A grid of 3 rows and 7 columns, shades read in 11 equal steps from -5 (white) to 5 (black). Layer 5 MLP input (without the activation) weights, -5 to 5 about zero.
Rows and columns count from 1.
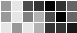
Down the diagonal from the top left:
-1 -4 -4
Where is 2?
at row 1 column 3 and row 2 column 5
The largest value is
5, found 2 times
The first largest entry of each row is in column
5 6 7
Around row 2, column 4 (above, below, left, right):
3 -2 0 2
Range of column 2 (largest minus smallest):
3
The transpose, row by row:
-1 -1 -4 | -4 -4 -1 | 2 0 -4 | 3 -2 -2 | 5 2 3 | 3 5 3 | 1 1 4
